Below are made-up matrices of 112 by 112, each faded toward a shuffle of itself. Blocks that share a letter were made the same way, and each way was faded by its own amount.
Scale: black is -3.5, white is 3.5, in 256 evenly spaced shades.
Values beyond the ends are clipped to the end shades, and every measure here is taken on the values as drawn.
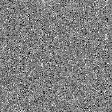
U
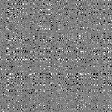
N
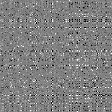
N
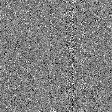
U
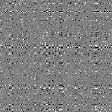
N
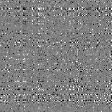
N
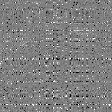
N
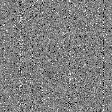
U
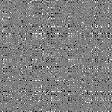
N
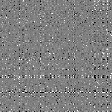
N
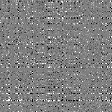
N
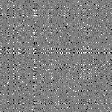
N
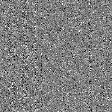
U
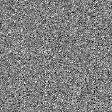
U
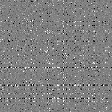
N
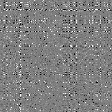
N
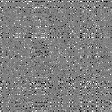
N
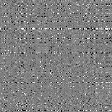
N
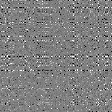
N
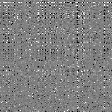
N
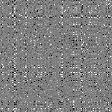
N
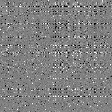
N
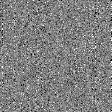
U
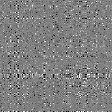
N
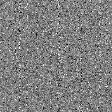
U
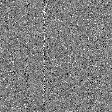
U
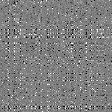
N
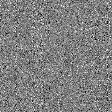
U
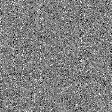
U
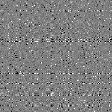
N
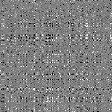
N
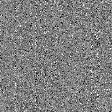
U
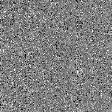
U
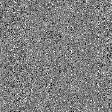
U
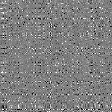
N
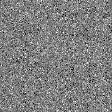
U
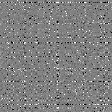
N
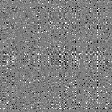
N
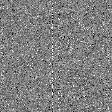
U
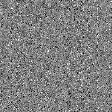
U
